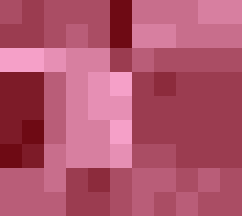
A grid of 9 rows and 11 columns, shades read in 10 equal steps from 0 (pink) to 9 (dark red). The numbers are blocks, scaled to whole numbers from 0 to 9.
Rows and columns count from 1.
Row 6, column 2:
9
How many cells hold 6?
24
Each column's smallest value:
0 0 1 2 1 0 2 2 3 2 2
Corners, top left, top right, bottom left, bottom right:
5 2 4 5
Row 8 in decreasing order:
7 6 5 5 5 4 4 4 4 4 3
